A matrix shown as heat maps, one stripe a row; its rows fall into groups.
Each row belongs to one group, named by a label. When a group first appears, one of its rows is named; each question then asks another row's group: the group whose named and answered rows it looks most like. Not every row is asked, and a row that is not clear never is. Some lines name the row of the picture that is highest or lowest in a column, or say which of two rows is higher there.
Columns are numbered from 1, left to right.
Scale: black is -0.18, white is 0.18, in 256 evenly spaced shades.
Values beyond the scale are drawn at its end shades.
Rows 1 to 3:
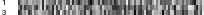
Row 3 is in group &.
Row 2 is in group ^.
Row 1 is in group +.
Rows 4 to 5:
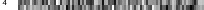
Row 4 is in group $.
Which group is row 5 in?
+
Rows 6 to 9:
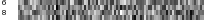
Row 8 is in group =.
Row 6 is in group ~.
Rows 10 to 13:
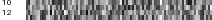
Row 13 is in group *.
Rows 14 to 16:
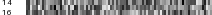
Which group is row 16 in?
~
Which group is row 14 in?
&
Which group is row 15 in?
$
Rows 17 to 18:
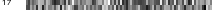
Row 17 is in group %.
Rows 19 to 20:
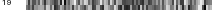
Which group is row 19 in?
^
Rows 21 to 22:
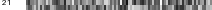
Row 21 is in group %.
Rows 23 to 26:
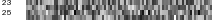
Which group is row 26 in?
%
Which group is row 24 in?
~
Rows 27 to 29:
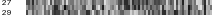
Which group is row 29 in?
~
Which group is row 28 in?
%
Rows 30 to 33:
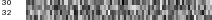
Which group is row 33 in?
*
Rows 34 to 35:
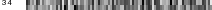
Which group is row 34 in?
&
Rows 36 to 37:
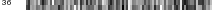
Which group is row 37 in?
&
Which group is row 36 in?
=
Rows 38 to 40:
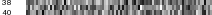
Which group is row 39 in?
=
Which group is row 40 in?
&
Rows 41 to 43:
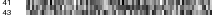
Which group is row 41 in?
=
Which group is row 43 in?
*
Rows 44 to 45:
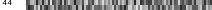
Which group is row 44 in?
&
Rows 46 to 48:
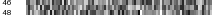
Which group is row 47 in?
~
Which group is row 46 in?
&
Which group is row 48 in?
=
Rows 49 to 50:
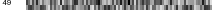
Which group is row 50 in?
*
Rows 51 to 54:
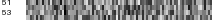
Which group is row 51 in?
&
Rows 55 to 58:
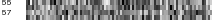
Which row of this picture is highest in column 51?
57
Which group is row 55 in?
$
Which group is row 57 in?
+
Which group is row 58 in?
&
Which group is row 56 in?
%
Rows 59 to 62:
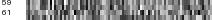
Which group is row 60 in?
=
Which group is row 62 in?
^
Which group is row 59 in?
=
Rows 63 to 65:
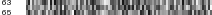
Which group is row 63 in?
=
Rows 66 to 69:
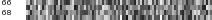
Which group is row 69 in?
%
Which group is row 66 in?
*
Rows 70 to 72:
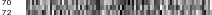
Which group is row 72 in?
^
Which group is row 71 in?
+
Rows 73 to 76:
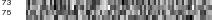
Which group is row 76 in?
*
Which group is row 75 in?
~
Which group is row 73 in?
^
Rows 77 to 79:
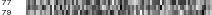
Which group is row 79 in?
+
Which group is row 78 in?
^
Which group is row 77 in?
~
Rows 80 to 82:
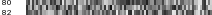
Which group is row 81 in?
~
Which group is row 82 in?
*
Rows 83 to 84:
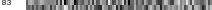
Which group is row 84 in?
$
